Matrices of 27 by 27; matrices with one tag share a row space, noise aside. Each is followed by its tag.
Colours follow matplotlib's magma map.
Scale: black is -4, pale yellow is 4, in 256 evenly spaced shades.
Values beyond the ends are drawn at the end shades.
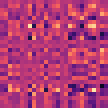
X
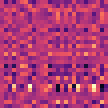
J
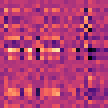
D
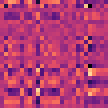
D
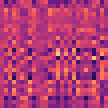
J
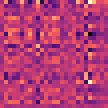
D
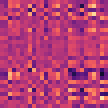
X
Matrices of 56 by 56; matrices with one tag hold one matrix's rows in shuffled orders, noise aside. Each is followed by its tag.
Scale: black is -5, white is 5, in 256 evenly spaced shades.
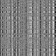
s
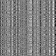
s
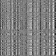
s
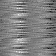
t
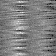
t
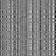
s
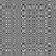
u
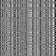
s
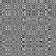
u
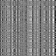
s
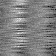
t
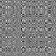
u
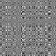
u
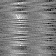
t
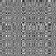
u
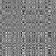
u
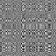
u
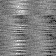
t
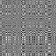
u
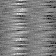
t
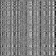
s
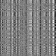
s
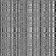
s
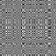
u
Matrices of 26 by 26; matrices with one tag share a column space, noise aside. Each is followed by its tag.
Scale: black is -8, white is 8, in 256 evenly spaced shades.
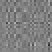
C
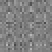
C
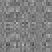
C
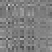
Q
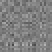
C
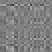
Q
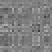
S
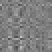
Q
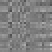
C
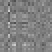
C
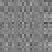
C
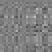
S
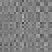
C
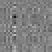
S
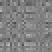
C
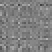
Q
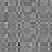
C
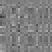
S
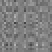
C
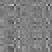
Q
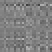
Q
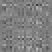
Q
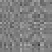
C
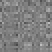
C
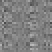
C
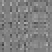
C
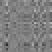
C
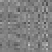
C
